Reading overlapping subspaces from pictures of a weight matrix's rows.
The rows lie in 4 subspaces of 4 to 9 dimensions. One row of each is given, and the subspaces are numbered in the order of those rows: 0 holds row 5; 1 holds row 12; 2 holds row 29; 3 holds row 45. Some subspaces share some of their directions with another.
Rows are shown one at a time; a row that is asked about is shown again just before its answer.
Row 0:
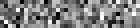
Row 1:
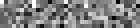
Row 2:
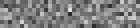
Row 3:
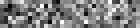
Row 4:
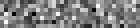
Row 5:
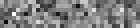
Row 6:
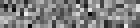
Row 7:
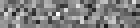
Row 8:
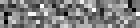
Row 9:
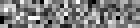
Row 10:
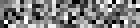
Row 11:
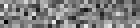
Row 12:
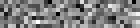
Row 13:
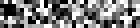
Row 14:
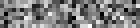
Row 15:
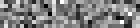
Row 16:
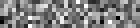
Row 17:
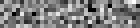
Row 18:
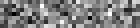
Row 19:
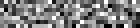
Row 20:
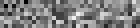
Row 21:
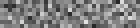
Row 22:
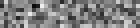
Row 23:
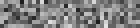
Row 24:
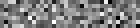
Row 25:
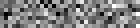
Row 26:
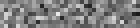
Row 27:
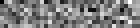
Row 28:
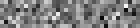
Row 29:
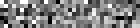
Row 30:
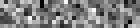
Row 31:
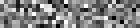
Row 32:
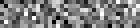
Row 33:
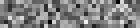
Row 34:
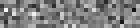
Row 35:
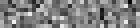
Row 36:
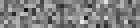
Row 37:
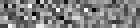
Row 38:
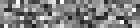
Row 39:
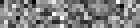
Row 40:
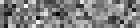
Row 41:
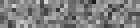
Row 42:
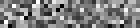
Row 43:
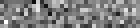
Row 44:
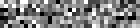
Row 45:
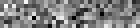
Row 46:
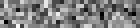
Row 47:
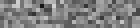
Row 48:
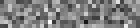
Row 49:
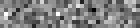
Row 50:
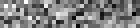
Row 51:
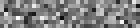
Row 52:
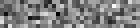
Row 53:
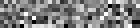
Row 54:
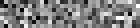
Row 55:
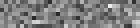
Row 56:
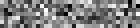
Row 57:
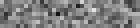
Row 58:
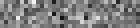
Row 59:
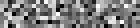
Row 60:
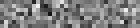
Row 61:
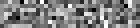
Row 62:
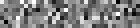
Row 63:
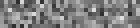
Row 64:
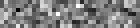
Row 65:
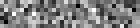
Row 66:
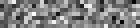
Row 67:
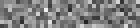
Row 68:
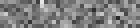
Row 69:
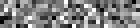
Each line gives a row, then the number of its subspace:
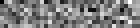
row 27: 1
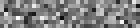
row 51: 0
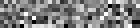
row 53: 1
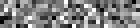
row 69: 1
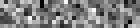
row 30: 3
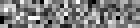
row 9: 1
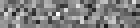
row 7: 0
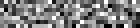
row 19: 1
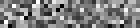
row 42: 0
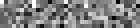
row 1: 0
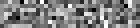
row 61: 1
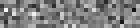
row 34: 3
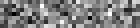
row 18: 1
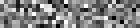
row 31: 0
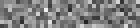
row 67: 2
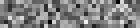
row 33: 2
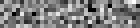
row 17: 1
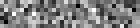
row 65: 3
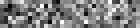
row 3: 2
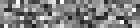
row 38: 0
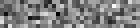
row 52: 1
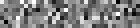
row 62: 0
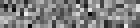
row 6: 1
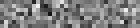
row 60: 0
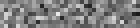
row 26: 1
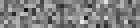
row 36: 0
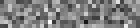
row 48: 2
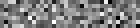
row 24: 1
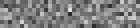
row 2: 2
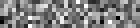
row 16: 1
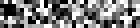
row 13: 2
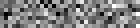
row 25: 1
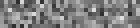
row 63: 3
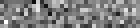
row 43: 3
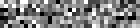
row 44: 2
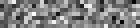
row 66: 1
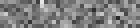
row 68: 1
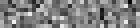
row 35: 0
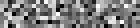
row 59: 0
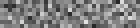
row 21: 2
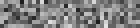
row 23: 1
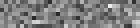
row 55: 1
